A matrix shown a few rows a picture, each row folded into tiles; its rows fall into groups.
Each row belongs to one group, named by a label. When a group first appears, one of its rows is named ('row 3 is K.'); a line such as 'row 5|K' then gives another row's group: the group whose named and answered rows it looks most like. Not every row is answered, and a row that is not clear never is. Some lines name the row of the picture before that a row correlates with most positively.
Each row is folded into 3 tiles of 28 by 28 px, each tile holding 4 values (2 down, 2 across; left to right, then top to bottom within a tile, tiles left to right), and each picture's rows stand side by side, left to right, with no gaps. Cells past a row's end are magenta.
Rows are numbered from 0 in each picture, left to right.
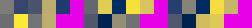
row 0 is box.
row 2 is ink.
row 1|ink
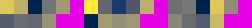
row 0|ink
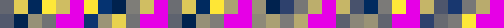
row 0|ink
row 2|ink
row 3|box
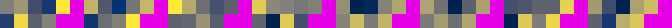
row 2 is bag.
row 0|box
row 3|bag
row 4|box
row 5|box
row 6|box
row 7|ink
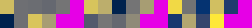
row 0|bag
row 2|box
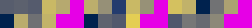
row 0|box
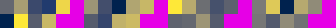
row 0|box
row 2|bag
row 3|ink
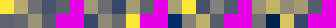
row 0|bag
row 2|bag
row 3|bag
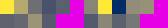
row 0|bag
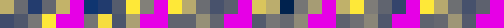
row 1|box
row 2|bag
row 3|ink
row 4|bag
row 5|bag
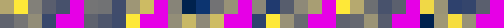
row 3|box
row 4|bag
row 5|bag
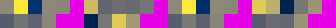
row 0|ink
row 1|bag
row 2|ink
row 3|ink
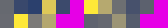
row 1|bag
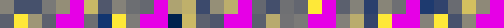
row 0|box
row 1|bag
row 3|box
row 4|box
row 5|box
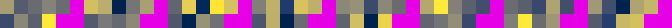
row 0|box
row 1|ink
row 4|box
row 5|bag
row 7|ink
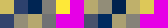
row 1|ink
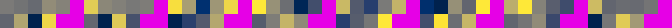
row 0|box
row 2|ink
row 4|ink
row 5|box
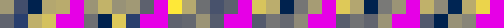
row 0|ink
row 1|bag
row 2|bag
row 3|ink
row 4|ink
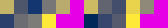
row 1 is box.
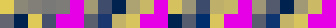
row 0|bag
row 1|ink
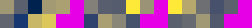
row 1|box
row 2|bag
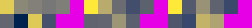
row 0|bag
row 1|bag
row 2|bag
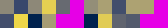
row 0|box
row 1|box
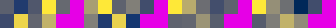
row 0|box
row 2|bag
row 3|bag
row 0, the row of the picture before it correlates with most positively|0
